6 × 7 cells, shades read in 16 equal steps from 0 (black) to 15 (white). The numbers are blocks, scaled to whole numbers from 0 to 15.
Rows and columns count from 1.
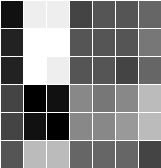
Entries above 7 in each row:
2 2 2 3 4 2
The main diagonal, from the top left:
1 15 14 8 8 6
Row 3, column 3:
14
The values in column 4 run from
4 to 8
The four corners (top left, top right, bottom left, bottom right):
1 6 5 4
